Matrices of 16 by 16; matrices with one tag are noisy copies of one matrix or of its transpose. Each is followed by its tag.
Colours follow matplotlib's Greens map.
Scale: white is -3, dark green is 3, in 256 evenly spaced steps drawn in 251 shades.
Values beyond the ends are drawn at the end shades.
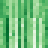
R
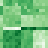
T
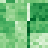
T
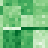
T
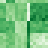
T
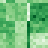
T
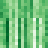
R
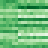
R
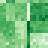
T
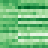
R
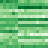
R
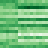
R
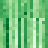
R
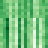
R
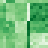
T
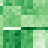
T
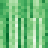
R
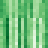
R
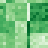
T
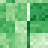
T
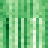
R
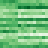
R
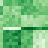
T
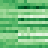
R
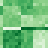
T
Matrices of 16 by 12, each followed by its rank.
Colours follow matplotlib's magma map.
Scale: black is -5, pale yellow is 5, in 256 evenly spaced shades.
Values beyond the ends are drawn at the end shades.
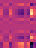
one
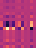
one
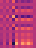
one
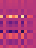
one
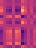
one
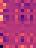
two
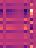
one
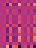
one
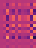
one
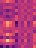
two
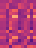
two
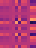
one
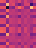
two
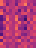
two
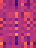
two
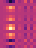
one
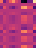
one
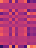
one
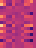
two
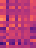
two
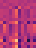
two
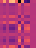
one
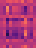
two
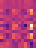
two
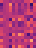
two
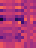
two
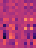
two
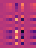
one
